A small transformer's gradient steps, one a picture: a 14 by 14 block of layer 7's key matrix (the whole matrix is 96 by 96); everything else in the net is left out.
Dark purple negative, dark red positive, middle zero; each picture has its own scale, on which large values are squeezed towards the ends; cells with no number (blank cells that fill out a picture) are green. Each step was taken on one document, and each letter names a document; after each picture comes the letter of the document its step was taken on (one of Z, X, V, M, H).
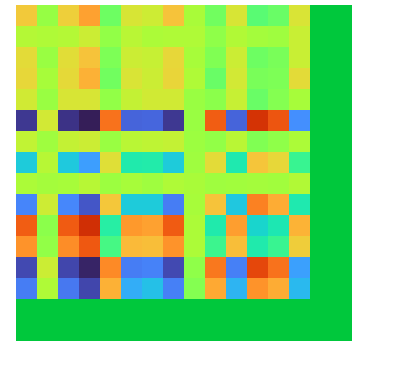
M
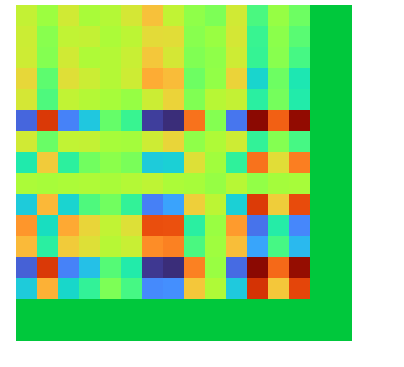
M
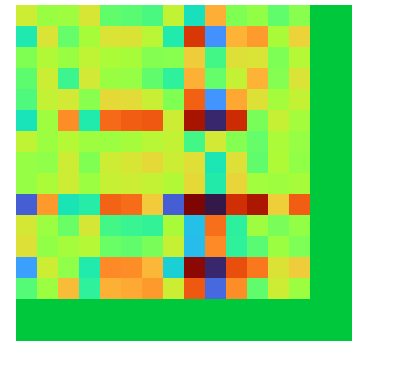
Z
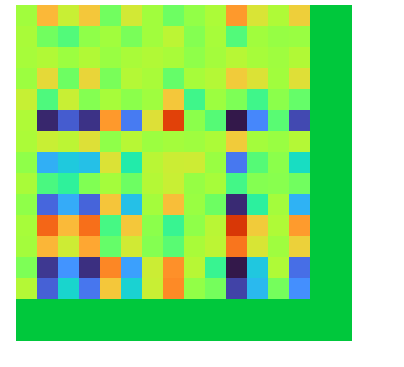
Z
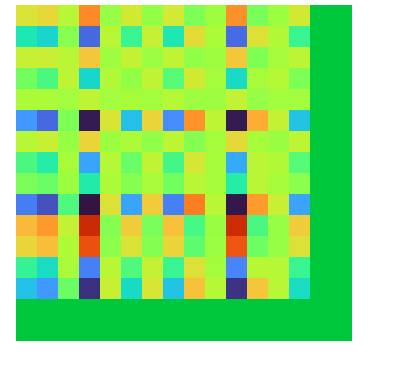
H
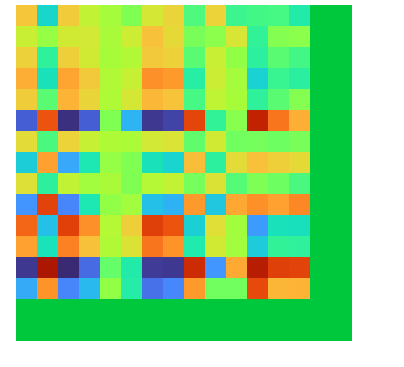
M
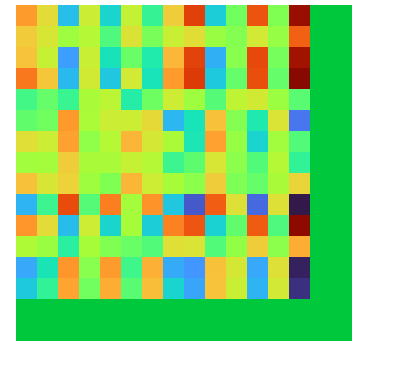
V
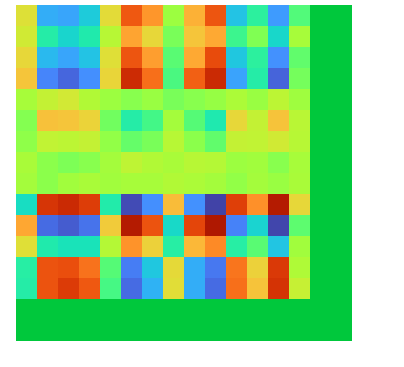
V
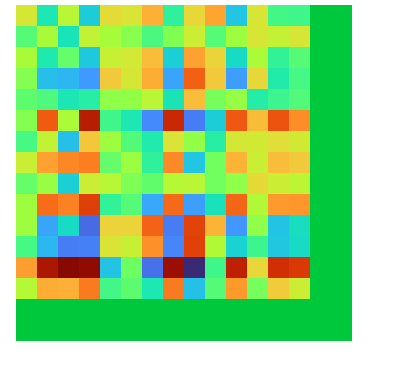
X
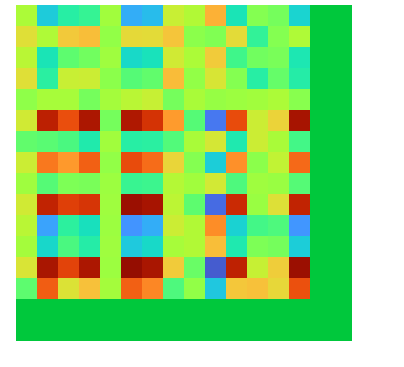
M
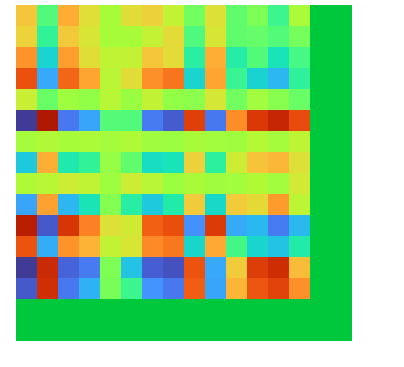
M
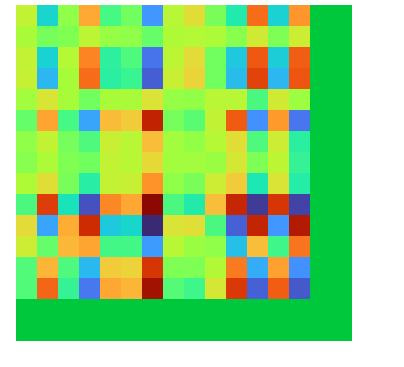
V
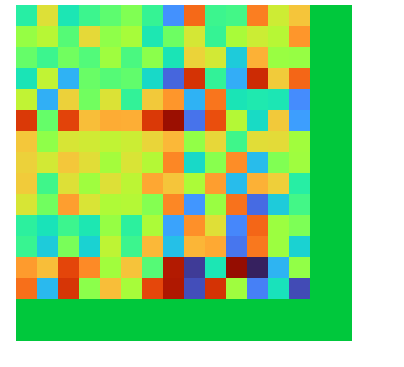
X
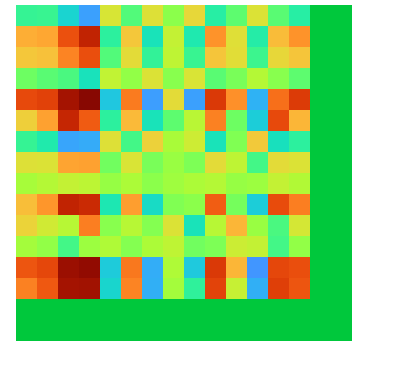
H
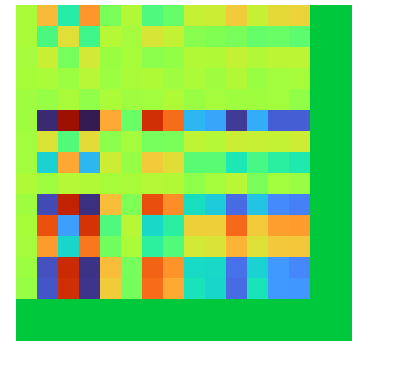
Z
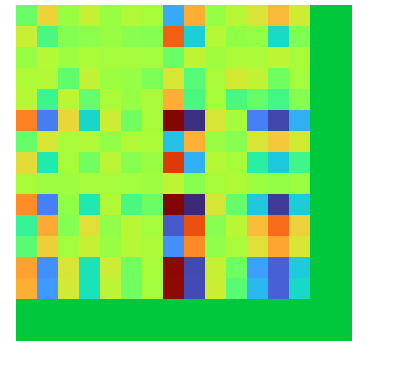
H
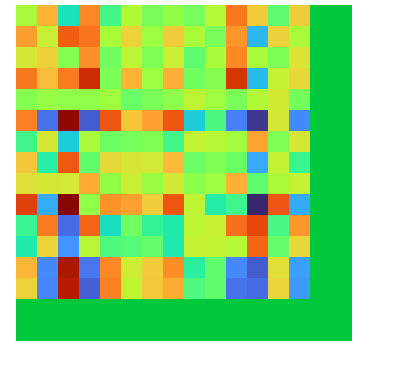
H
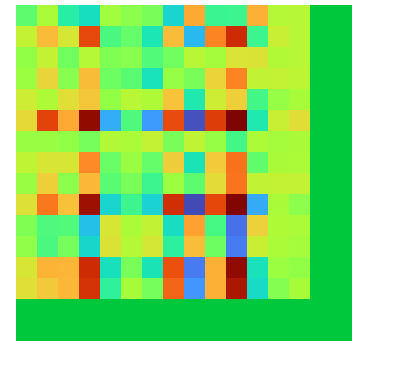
Z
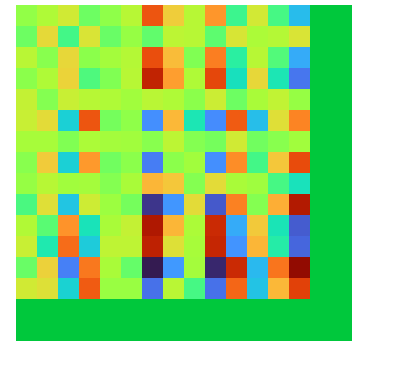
X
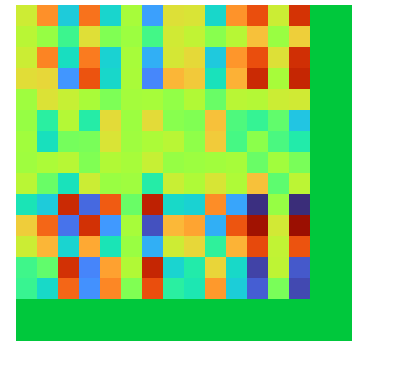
V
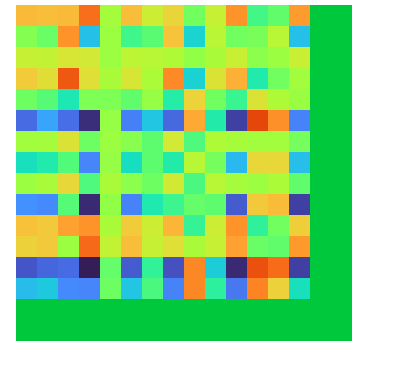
Z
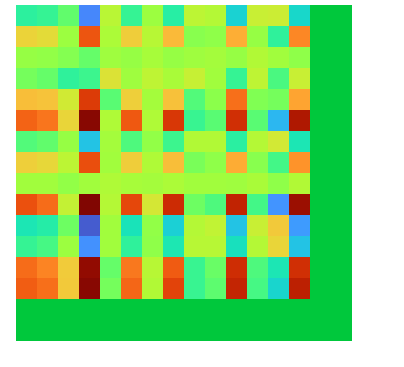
H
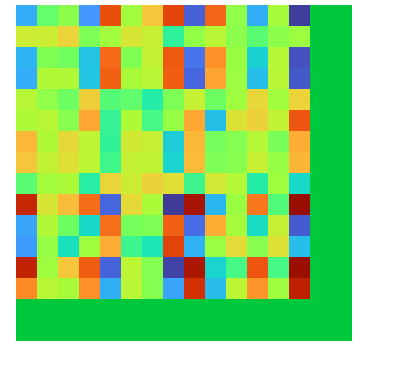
V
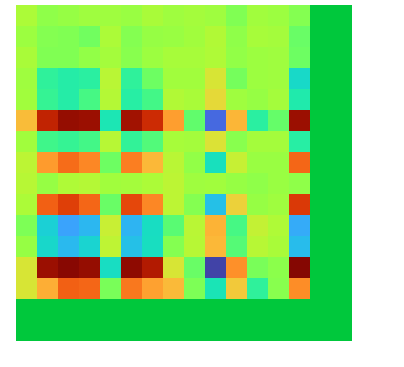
M
